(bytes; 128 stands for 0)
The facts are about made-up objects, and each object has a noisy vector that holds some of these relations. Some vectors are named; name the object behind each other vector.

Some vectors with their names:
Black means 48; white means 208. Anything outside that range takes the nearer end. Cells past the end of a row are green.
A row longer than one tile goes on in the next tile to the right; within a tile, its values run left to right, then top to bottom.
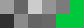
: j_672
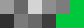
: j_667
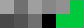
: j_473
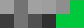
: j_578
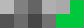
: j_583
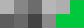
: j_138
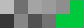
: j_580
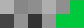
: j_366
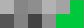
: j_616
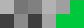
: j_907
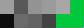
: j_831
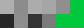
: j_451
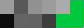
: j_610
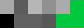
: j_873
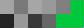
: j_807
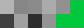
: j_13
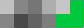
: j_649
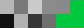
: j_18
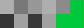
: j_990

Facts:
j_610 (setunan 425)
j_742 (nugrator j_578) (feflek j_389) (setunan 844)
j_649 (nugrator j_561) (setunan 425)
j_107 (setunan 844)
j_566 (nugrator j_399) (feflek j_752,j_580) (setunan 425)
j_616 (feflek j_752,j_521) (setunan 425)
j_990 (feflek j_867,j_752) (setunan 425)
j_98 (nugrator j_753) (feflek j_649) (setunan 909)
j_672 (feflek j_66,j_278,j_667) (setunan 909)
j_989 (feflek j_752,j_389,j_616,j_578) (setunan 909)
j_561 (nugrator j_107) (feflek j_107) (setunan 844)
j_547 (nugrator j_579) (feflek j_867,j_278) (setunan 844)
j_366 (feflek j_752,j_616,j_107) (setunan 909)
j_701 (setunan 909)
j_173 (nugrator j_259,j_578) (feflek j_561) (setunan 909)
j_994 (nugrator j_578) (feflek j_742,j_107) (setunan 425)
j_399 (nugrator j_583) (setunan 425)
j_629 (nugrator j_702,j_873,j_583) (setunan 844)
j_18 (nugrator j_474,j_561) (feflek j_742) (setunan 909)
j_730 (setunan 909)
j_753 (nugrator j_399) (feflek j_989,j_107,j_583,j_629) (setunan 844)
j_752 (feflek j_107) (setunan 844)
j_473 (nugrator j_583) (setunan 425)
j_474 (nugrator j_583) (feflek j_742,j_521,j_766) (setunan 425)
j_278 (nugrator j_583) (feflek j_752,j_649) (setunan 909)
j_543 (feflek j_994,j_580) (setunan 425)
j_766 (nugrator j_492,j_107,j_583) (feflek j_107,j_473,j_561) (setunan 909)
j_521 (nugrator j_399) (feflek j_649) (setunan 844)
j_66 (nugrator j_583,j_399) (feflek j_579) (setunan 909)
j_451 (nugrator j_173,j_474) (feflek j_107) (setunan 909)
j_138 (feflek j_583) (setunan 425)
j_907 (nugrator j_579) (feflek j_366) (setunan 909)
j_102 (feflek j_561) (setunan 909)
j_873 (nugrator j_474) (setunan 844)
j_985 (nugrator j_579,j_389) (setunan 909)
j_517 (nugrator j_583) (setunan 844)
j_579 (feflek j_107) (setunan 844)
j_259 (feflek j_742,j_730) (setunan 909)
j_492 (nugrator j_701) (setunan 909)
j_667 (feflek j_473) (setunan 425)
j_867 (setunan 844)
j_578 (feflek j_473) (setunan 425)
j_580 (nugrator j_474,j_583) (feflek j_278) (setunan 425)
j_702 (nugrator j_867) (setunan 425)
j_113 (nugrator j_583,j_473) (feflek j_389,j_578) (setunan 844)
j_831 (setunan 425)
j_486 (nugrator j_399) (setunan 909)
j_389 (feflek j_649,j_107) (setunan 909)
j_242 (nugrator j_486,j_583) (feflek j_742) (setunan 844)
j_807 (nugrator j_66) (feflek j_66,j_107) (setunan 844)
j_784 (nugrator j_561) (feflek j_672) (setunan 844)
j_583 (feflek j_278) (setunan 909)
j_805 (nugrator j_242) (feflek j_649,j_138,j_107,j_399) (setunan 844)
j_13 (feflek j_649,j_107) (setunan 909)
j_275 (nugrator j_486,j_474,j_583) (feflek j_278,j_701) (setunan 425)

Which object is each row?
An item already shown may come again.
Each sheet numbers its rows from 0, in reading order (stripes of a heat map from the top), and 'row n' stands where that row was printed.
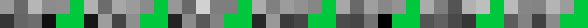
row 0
j_66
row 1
j_275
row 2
j_784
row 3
j_766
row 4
j_473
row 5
j_399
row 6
j_616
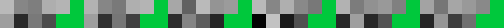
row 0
j_107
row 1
j_107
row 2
j_730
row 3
j_474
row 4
j_113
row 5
j_807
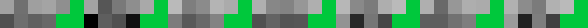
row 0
j_579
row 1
j_517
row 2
j_752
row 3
j_561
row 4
j_107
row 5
j_867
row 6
j_107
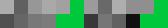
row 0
j_701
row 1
j_66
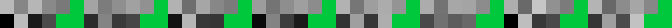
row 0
j_474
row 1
j_102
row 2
j_242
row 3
j_173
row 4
j_990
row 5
j_579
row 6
j_259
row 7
j_547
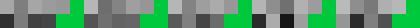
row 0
j_102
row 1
j_278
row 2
j_389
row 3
j_805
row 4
j_107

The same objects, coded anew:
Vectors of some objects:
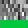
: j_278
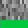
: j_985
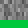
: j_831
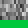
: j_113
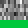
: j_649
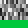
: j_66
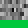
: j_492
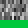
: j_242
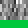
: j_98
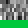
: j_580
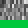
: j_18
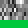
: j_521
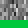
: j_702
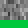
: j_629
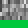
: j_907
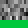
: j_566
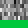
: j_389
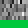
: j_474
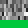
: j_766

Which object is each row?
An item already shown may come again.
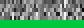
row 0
j_242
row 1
j_107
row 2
j_561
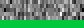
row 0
j_867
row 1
j_805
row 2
j_173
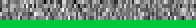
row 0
j_907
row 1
j_579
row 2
j_742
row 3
j_451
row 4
j_18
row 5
j_873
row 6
j_667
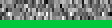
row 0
j_752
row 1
j_994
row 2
j_672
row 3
j_753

